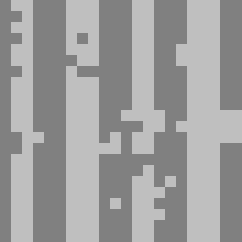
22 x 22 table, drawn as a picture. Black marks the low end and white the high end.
Slope: none. Stripes: upright, repeating 4 times. Histogram: two levels. Grain: streaks running down.
